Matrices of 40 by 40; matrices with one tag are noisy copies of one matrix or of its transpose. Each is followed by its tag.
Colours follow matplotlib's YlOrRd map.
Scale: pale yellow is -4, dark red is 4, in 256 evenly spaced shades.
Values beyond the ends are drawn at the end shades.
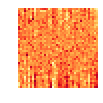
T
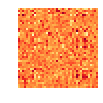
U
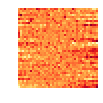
T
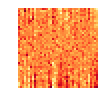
T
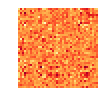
U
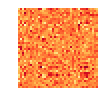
U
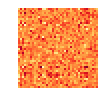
U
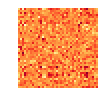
U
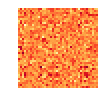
U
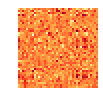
U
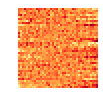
T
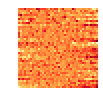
T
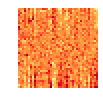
T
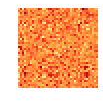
U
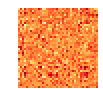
U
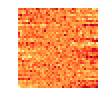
T
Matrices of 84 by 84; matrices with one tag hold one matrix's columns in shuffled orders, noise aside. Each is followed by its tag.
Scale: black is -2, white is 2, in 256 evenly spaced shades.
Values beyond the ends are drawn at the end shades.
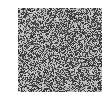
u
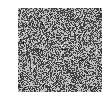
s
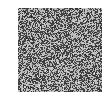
u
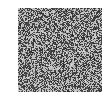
s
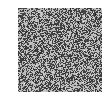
u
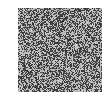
s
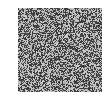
u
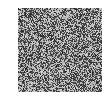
u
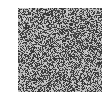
u
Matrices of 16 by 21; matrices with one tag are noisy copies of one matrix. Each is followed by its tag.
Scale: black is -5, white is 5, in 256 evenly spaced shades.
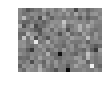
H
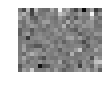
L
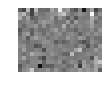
L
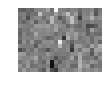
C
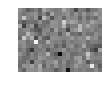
H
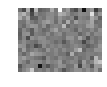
L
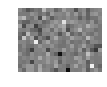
H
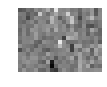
C
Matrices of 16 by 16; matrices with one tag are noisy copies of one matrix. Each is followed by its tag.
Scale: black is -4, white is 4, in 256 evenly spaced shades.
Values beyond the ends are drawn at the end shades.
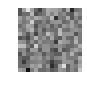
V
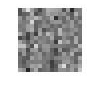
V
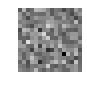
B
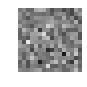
B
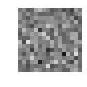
B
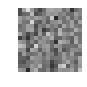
V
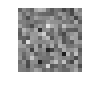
B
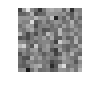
V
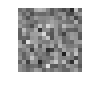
B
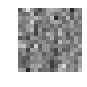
V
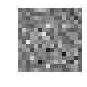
B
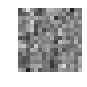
V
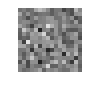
B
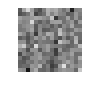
V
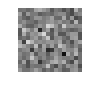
B
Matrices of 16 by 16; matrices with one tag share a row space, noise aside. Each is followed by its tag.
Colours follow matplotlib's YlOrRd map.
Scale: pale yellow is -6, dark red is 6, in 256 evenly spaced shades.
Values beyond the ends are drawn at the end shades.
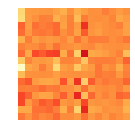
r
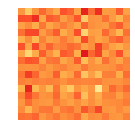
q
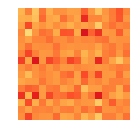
q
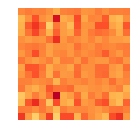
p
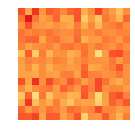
q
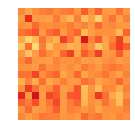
q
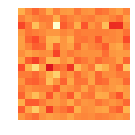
p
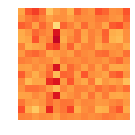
p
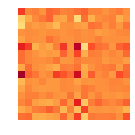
r
